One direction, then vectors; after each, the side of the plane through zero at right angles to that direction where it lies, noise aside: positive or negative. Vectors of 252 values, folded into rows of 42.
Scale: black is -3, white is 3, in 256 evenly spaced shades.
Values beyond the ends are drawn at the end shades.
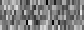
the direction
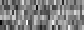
negative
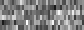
negative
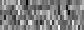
positive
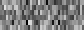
positive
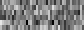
positive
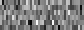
negative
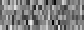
positive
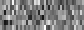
positive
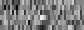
negative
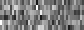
positive
